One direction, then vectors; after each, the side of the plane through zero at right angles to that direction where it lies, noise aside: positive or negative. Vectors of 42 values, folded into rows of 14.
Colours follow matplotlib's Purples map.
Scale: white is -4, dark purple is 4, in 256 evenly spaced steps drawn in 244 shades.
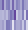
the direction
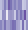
negative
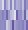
negative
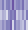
positive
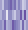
negative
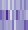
negative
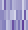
negative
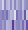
negative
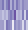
positive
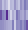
negative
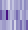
negative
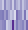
negative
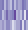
positive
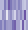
negative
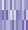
negative
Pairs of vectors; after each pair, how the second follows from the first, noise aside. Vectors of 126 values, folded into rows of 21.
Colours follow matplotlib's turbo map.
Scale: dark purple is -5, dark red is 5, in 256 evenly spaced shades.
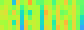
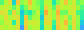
copied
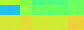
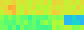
reversed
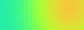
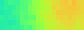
copied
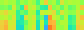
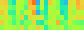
reversed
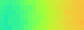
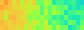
reversed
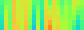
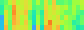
copied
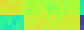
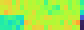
copied
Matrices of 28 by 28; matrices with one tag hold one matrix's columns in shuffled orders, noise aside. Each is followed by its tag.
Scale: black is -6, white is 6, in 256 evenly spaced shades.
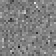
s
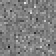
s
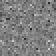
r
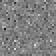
r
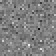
r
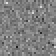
s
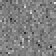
s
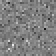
r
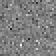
r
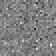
r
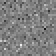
r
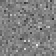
r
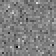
s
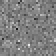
r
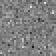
s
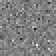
r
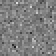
s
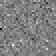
r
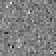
s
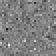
r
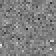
r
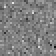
s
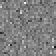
s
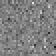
s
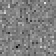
s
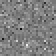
r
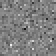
r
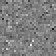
r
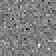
r
